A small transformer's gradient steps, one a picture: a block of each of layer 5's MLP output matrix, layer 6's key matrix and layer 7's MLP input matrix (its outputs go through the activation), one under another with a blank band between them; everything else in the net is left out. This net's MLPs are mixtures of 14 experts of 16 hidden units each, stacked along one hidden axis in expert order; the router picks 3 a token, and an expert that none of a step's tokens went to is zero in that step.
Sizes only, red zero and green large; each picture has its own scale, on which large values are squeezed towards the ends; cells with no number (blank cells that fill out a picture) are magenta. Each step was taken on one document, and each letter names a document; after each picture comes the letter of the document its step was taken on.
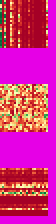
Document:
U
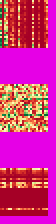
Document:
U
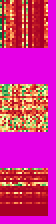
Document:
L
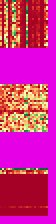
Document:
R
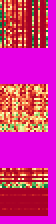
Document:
U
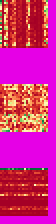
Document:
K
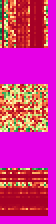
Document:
L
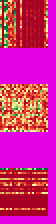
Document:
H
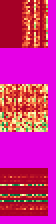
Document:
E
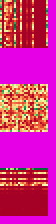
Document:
H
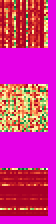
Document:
K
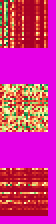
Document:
L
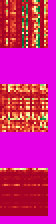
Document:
R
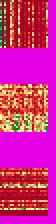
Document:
U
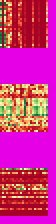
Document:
U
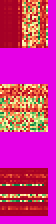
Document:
E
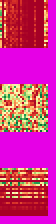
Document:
L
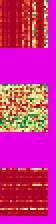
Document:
E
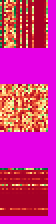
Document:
H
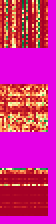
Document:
R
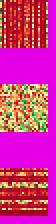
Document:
U
